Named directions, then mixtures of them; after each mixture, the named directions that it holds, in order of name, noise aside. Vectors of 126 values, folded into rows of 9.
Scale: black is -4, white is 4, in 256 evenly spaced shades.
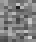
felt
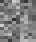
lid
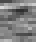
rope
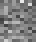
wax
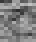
lid, rope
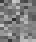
lid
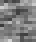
lid, rope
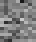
lid, wax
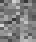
lid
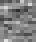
rope, wax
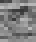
lid, rope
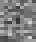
felt, lid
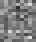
felt, wax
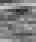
rope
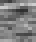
rope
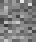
wax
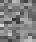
felt, lid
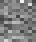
wax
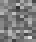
felt, wax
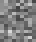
felt, wax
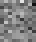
rope, wax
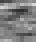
rope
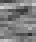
rope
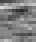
rope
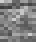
lid, rope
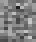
felt
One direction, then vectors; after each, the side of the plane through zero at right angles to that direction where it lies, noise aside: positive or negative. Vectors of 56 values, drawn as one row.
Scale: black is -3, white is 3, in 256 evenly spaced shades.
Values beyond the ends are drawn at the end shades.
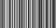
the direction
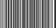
negative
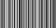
positive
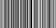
negative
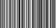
positive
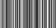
negative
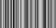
negative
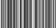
negative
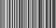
positive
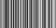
negative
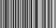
negative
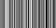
positive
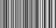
negative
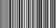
positive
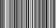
positive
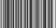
negative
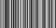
negative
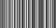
positive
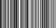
negative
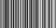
negative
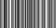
negative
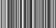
negative
